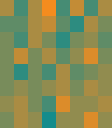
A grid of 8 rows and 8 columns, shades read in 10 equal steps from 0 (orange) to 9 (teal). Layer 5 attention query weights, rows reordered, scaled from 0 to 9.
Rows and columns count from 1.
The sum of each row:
32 39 43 31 43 33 31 34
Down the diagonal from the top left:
3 6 3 3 3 5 4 4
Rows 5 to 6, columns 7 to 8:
5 4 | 3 4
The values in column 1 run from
3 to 6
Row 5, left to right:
5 8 5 7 3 6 5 4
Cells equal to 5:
15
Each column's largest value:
6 8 5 9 8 8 7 6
